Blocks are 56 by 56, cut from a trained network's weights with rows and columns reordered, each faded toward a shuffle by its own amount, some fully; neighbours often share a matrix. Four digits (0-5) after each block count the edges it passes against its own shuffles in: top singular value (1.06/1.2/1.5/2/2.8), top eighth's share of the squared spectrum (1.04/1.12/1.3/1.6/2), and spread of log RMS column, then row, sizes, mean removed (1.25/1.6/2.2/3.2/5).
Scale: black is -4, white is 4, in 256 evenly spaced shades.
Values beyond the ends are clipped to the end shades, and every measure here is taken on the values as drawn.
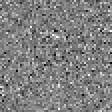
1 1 0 1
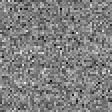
3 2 0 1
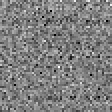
3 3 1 1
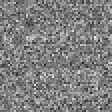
3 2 0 1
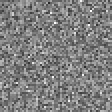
0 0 0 0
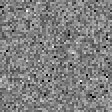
0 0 0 0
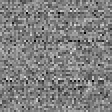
4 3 1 2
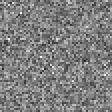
1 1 0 0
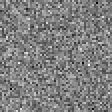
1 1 0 0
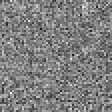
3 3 0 0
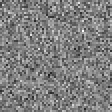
2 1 0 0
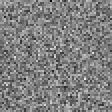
1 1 0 0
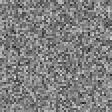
0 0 0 0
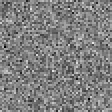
2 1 0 0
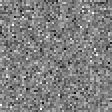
1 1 0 0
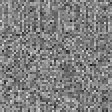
3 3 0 1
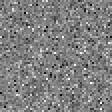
0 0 0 0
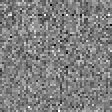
2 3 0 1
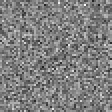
1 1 0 0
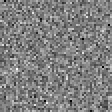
1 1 0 0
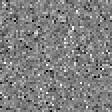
2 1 0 0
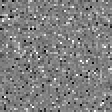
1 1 0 0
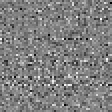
4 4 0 3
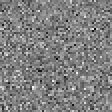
3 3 1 2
